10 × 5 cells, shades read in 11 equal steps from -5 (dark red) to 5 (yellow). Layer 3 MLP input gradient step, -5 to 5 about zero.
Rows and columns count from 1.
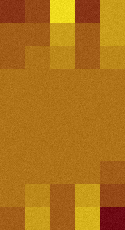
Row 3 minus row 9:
-1 -1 2 -3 3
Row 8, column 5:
-1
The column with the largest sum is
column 3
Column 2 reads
-2 -1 0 0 0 0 0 0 1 2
